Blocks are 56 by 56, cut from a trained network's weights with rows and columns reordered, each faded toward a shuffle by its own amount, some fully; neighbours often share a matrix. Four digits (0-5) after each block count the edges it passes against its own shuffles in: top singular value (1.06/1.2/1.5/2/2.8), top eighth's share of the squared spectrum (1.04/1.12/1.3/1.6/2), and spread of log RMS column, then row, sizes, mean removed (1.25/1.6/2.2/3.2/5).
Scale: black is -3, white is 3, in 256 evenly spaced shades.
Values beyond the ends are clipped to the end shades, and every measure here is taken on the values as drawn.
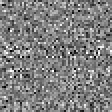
3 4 1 2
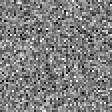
2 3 0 1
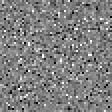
0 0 0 0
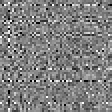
4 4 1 3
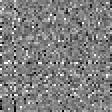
3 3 1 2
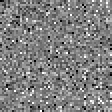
2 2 1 0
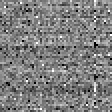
3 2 1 0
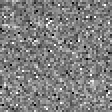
0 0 0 0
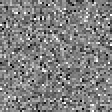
1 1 0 0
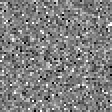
1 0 0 0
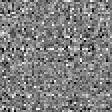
3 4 2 2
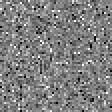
1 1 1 0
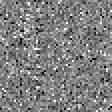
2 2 1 0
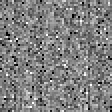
2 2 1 0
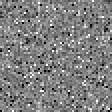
0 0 0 0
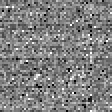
2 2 1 0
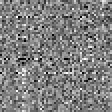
3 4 2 2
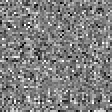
3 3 0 2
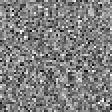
3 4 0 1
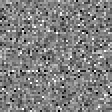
3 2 0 2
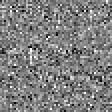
3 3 1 2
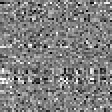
3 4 0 3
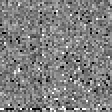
2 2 0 1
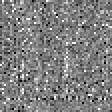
3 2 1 1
